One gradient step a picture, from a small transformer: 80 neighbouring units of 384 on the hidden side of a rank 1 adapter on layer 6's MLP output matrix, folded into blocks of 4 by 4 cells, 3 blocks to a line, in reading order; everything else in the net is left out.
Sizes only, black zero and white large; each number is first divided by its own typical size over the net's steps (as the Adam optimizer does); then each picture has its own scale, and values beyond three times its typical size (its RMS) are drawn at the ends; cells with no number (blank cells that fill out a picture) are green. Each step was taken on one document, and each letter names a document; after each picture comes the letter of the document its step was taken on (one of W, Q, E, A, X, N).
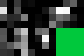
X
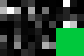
X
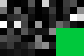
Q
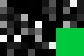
Q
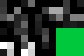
X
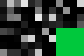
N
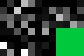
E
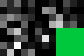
X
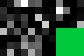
N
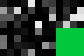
Q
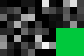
X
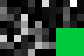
Q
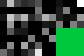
N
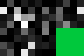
E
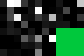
N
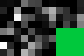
E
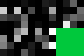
Q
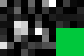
Q
